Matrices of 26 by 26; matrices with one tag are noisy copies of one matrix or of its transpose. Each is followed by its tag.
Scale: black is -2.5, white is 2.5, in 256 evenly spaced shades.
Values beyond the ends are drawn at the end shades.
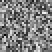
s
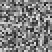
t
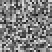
t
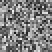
s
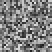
t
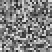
t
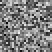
s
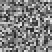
t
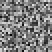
t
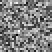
s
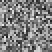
s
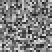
t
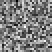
t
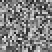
s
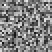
t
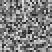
t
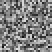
t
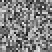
s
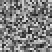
t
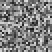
t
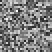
s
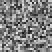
t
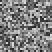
s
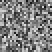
s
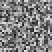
t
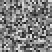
t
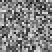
s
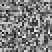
t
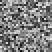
s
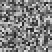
t
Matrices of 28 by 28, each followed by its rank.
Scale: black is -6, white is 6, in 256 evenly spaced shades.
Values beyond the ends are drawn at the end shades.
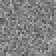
full rank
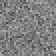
full rank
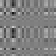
one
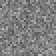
full rank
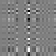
one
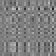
two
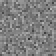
full rank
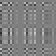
one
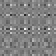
two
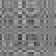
two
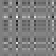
one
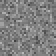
full rank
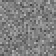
full rank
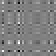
one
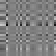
one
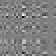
two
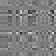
two
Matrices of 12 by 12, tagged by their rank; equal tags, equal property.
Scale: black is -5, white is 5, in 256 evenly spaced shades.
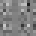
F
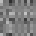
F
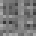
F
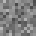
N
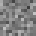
N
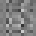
F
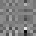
F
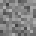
N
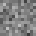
N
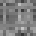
F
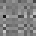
F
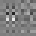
F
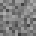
N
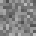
N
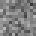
N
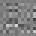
F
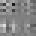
F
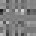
F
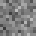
N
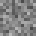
N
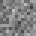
N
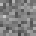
N
